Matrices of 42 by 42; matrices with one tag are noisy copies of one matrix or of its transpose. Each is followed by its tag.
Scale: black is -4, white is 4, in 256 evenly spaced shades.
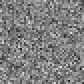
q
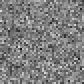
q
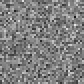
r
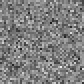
q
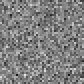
r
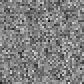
q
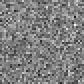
r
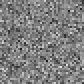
q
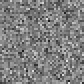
q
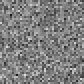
r
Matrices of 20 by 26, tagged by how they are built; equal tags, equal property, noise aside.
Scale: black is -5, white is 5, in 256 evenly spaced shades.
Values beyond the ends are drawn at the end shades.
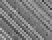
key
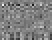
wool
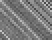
key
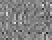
wool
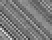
key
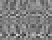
wool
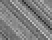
key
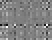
wool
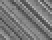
key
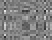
wool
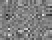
wool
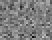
wool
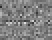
wool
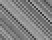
key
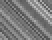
key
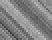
key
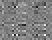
wool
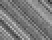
key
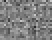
wool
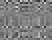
wool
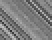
key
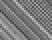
key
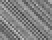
key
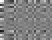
wool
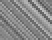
key
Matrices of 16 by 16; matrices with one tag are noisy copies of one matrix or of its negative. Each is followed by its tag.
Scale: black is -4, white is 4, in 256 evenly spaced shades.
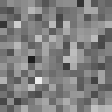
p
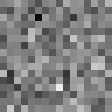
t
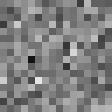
p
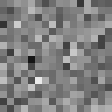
p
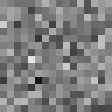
p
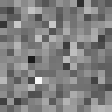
p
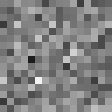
p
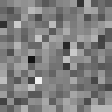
p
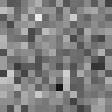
t
